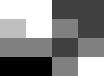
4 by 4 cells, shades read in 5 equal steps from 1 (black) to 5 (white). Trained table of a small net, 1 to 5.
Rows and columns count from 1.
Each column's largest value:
5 5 3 5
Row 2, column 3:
3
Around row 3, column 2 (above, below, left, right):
5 1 3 2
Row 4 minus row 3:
-2 -2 1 2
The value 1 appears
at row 4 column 1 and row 4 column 2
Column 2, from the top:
5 5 3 1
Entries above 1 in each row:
4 4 4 2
